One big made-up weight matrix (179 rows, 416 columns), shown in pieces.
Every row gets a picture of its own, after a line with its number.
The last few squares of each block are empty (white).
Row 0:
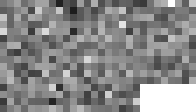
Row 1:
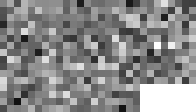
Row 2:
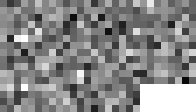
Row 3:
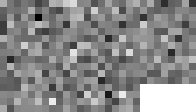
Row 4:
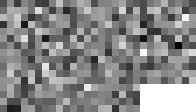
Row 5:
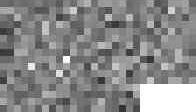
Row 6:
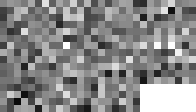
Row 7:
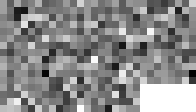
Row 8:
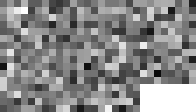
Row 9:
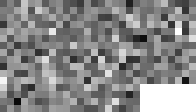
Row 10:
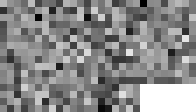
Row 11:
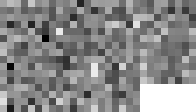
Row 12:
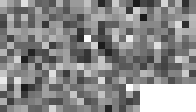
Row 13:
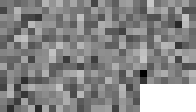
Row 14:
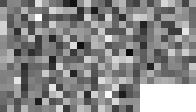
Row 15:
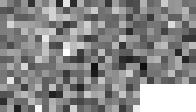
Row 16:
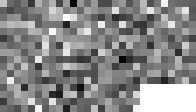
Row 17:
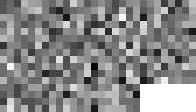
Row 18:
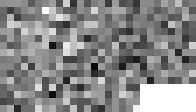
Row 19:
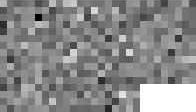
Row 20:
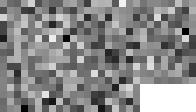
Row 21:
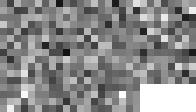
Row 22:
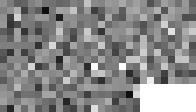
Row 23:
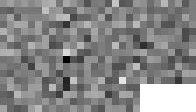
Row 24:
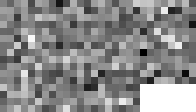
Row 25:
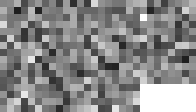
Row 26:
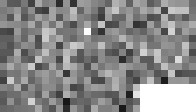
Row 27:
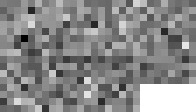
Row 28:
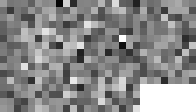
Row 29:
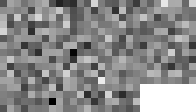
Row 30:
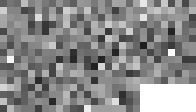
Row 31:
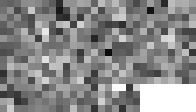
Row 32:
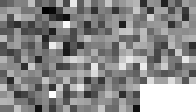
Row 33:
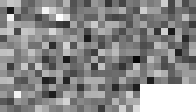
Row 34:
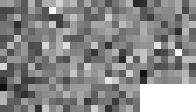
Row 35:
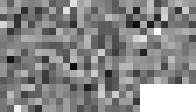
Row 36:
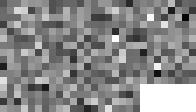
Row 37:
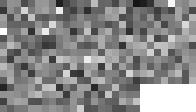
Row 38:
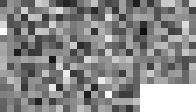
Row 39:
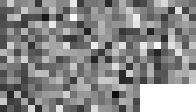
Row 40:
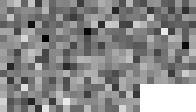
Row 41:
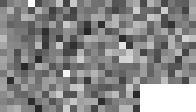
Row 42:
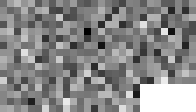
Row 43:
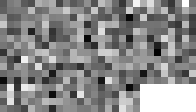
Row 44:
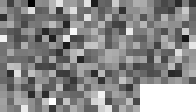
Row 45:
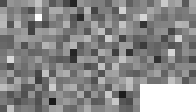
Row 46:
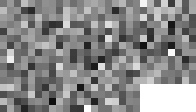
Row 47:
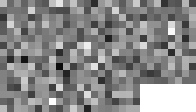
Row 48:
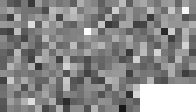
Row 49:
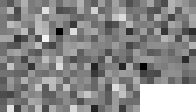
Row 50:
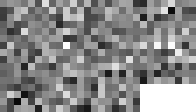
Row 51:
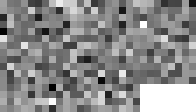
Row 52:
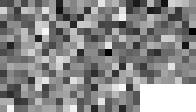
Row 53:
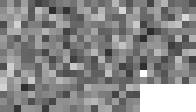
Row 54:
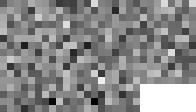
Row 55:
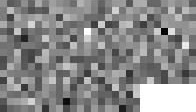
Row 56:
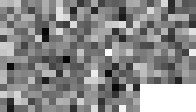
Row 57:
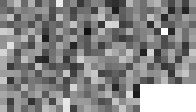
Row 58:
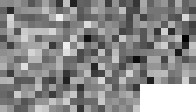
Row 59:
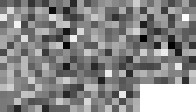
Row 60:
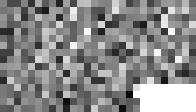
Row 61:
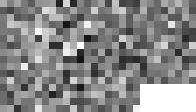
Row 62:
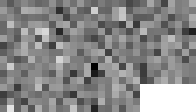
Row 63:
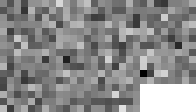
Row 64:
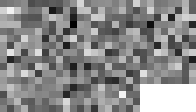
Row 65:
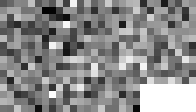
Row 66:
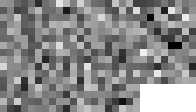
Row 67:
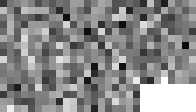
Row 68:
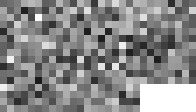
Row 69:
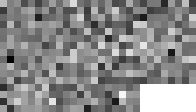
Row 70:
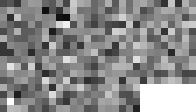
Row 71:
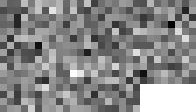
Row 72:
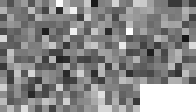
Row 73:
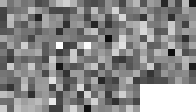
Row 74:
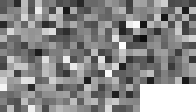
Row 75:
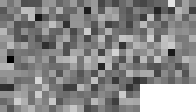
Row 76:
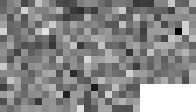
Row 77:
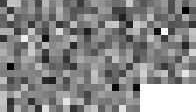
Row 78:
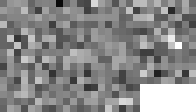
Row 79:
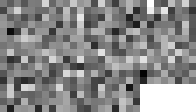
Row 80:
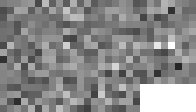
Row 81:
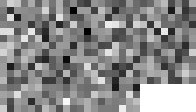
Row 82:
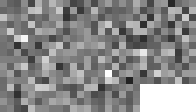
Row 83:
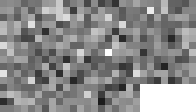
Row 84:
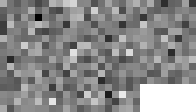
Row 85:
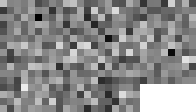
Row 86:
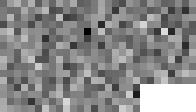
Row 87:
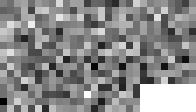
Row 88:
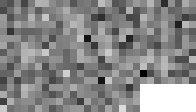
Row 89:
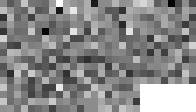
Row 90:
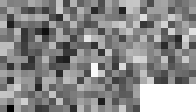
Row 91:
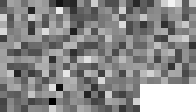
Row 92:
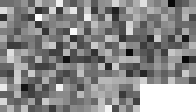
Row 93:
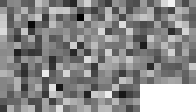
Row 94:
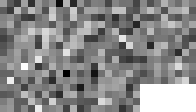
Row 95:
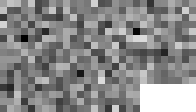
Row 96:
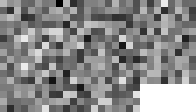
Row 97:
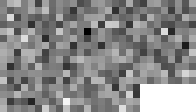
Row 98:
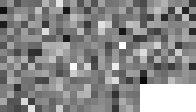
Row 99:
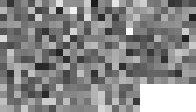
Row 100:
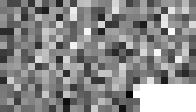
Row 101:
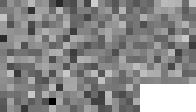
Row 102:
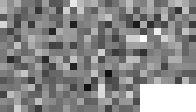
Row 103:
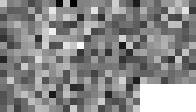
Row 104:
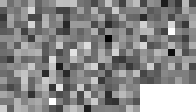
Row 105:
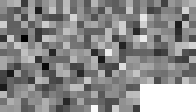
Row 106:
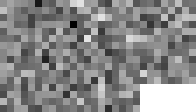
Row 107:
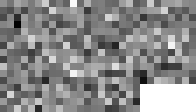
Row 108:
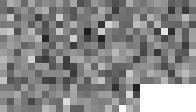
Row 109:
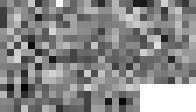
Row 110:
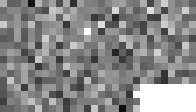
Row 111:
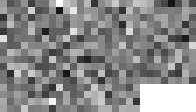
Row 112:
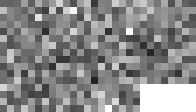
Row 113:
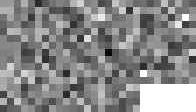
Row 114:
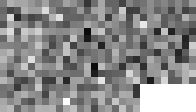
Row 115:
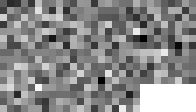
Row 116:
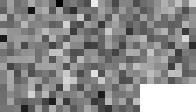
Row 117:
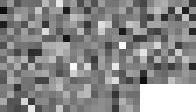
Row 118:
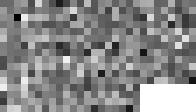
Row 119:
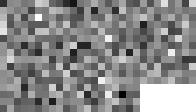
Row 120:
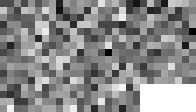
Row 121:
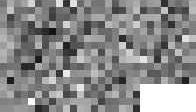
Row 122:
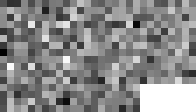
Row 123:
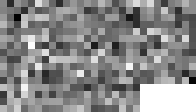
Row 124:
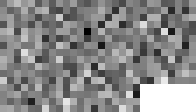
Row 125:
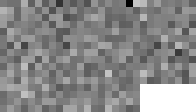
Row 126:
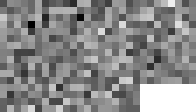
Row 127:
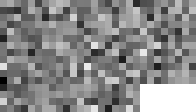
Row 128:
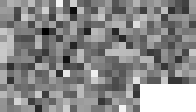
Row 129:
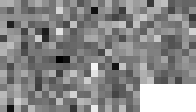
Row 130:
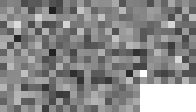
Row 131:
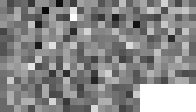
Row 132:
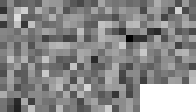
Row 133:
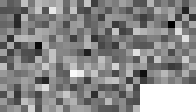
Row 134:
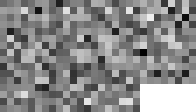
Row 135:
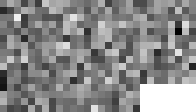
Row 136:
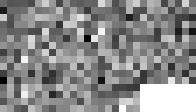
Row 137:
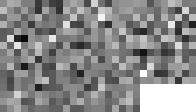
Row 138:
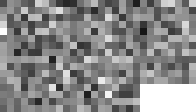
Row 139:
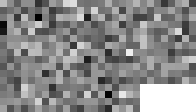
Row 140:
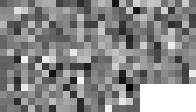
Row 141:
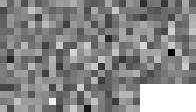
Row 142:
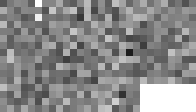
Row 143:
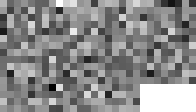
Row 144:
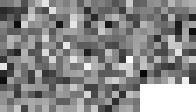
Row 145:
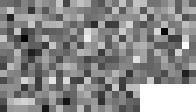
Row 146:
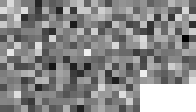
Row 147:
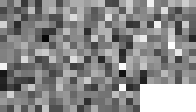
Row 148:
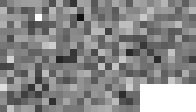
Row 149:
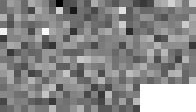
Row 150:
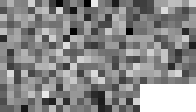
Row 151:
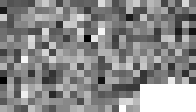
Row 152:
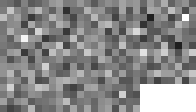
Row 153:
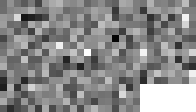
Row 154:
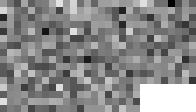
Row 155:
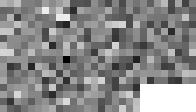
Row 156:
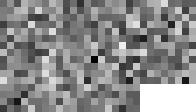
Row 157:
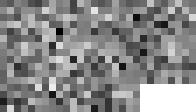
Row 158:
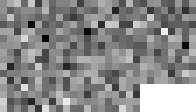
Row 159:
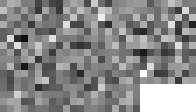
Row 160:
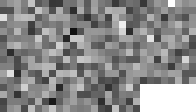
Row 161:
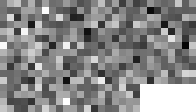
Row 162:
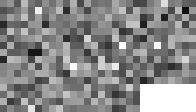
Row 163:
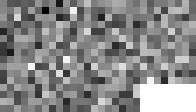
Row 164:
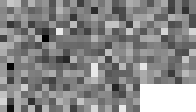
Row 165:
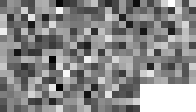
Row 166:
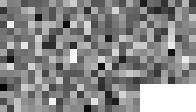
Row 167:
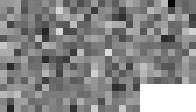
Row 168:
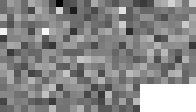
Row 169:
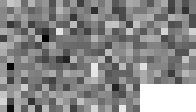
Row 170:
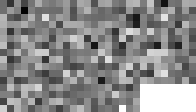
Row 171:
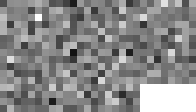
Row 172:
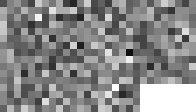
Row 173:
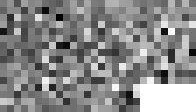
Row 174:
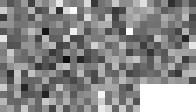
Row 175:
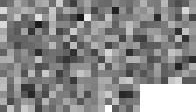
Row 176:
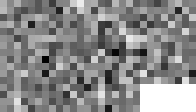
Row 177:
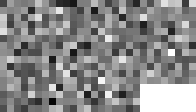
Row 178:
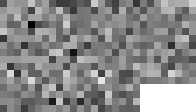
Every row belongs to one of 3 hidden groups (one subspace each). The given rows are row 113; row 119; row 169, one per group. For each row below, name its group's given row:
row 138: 119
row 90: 169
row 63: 113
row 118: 113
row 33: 169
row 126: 119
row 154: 119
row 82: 113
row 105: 113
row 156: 113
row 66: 113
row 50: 113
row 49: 169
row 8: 113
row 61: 169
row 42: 169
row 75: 119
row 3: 119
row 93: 119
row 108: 169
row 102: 113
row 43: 113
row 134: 113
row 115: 113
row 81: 169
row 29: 119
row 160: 119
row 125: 113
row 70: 169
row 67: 169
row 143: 119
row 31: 169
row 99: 119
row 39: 113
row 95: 113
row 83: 169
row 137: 113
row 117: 113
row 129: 169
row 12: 113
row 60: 169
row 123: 113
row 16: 169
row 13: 113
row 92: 119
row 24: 113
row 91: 119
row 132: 113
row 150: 119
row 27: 169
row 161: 169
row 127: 113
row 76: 119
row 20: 119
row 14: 119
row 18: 169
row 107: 113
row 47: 119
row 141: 119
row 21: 113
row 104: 119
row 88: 113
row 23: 169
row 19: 119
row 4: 113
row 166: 119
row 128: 169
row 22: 169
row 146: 113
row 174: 119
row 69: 119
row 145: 169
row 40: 169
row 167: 169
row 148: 119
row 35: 113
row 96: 169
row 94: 169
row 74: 113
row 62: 169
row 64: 113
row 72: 119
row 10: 119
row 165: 119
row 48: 169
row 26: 169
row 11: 169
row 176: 113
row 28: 169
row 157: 169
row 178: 119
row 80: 113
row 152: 113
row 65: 169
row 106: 113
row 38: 119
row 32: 169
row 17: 169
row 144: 113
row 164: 169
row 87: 169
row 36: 113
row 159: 113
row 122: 169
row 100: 169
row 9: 113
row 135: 113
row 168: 119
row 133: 113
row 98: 113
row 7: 113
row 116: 119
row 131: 169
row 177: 119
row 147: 113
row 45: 119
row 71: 113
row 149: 119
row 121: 169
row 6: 113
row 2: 113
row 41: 169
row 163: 169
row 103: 169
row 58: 169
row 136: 113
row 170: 113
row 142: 119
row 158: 169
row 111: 119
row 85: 119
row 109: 113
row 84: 119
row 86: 169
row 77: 169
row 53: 113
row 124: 169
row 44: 119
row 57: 169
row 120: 169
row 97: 169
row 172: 119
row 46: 119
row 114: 169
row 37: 119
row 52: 169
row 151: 113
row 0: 119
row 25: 113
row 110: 169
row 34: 113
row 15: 169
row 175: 119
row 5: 169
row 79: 113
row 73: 119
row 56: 169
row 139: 119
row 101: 119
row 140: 113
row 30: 119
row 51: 119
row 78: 113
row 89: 119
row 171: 119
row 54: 119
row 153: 113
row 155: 169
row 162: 113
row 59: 113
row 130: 113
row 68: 119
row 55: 169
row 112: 119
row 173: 169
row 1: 113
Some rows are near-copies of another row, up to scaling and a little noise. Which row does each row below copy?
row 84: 3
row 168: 149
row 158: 40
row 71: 133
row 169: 164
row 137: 159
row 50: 6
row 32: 65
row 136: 151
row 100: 60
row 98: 117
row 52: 120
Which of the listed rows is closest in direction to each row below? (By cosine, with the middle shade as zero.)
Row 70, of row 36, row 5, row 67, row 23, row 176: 5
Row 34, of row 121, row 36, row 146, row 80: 80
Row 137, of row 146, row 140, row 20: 146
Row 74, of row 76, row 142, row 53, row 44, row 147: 53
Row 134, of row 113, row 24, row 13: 24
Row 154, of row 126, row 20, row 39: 39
